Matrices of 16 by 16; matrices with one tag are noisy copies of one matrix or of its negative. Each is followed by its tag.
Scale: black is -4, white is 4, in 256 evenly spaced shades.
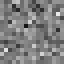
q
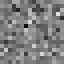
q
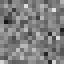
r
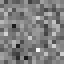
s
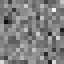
r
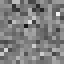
q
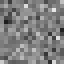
r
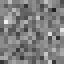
r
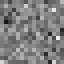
r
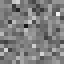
q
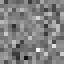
s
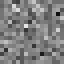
q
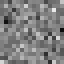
r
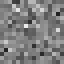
q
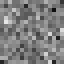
r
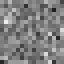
r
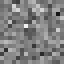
q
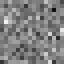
r
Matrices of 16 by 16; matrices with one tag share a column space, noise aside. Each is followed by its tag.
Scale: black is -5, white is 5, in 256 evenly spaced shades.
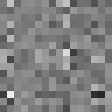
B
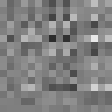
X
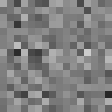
B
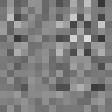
X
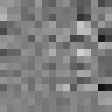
X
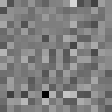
B
